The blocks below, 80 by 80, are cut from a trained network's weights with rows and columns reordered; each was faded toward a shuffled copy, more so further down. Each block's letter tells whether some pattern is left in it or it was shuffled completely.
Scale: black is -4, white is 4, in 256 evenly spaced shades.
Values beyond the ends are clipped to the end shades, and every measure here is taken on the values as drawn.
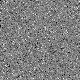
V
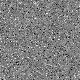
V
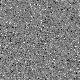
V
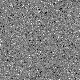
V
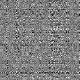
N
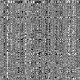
N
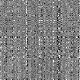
N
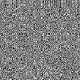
N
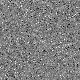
V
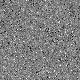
V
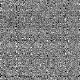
N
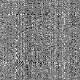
N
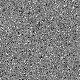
V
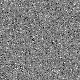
V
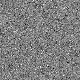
V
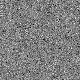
V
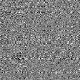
N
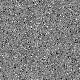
V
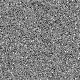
V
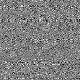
N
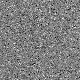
V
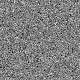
V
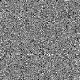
N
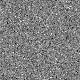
V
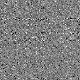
N
